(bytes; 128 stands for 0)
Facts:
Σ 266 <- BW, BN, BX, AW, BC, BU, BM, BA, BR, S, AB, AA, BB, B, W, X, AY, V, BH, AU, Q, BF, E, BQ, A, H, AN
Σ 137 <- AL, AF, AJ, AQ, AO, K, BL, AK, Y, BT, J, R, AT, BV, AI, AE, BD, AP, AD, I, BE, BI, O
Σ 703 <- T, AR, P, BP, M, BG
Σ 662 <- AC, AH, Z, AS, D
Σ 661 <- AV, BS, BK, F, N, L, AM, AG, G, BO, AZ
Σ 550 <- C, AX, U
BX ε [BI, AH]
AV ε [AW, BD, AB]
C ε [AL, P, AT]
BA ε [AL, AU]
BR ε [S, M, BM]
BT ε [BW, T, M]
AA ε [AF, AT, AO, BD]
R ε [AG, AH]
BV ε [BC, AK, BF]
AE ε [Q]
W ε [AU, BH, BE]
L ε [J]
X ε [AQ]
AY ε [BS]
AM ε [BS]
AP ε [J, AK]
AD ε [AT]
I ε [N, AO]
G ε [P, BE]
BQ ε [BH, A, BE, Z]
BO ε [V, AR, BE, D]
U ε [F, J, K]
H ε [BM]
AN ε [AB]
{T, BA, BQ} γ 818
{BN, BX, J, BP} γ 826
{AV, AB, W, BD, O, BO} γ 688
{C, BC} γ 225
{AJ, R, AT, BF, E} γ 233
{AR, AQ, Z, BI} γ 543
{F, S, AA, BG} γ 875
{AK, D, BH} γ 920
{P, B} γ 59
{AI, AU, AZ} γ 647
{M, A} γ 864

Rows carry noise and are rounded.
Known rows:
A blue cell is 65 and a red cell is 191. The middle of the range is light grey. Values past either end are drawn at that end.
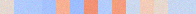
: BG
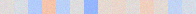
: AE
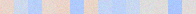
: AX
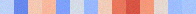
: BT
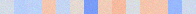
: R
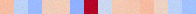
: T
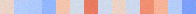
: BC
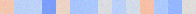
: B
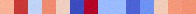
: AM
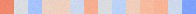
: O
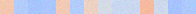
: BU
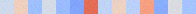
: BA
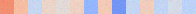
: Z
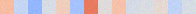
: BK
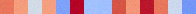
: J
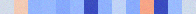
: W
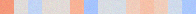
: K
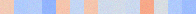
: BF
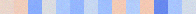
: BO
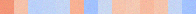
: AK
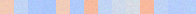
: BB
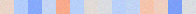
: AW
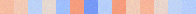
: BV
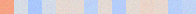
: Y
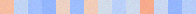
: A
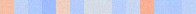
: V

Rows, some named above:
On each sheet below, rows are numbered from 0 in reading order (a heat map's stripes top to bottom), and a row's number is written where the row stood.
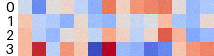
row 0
M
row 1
B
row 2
BN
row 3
AM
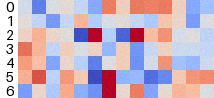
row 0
M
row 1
AW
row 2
L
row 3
Z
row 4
AU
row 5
AM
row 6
C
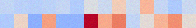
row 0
X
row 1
AD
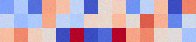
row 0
AN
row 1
BX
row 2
AP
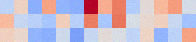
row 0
AD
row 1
F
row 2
P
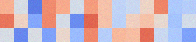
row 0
BD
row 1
AZ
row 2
S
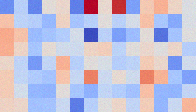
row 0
AA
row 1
B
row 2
BE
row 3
AL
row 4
AW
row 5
BC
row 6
BH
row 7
P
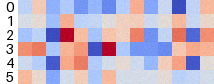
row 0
G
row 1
I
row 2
AV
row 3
BS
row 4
AB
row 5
AR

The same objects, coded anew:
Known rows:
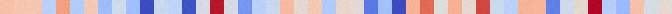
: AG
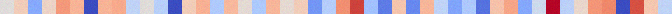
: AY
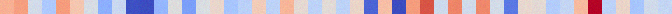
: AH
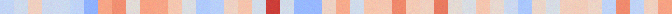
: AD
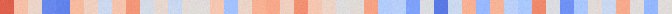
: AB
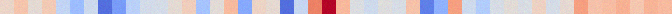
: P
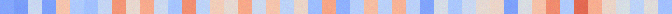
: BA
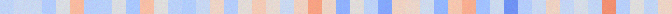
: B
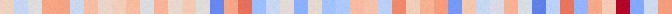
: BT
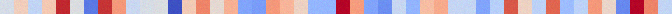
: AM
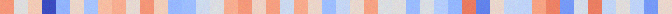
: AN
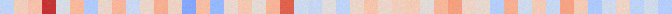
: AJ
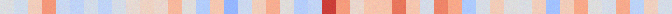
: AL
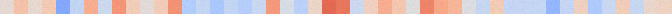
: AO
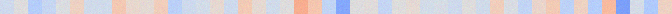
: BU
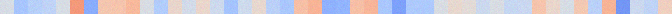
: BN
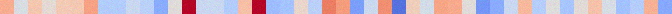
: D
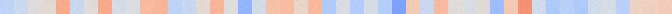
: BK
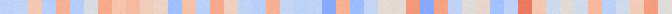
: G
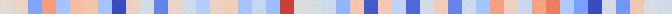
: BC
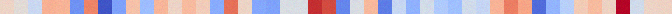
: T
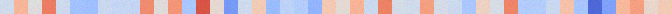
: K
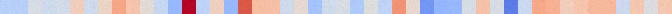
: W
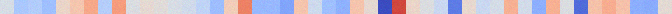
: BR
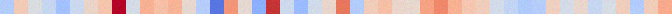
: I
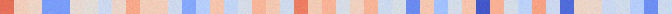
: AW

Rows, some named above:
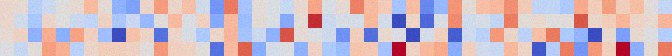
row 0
BG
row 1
BP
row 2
BC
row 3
BT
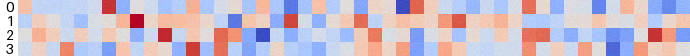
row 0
BM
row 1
I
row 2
F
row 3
J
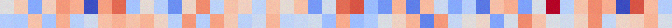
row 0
AY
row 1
G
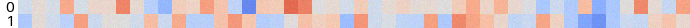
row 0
O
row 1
AZ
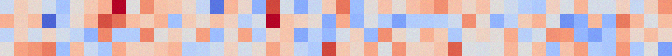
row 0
I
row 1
AV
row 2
AP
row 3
AT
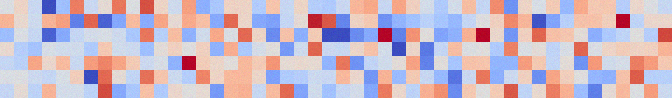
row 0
AA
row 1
T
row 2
X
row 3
BP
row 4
BO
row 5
U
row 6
BV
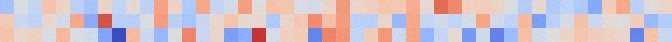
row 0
AI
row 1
AX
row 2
Z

